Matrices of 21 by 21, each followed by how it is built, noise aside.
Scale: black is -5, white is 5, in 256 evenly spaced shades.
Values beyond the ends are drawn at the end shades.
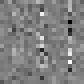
uneven columns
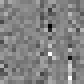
uneven columns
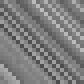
Toeplitz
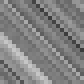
Toeplitz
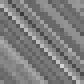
Toeplitz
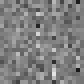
uneven columns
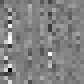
uneven columns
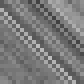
Toeplitz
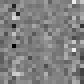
uneven columns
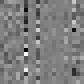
uneven columns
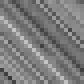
Toeplitz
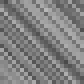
Toeplitz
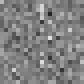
uneven columns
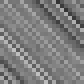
Toeplitz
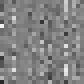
uneven columns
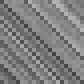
Toeplitz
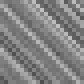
Toeplitz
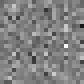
uneven columns
